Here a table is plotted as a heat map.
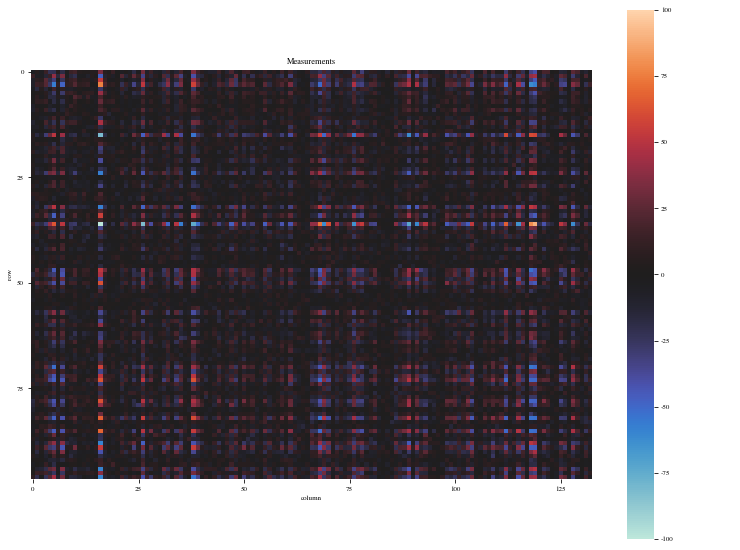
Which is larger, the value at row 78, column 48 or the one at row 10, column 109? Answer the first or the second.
the second
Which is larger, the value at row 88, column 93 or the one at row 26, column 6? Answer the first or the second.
the first
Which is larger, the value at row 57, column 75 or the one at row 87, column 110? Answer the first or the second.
the first
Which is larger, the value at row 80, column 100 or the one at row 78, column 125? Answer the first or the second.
the first
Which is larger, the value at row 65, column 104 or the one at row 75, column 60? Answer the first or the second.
the second
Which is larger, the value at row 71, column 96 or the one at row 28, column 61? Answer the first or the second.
the first
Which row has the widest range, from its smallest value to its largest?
36
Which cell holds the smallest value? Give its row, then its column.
36, 16
